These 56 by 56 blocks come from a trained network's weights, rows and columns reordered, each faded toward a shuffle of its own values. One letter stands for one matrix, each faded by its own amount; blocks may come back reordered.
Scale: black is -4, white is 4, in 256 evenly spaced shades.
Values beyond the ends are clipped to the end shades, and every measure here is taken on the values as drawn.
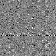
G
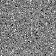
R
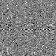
G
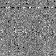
G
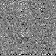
G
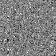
R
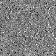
R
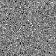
R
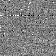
G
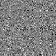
G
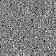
R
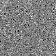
R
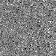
R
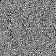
R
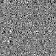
G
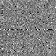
G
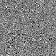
R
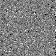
R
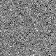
R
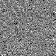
R
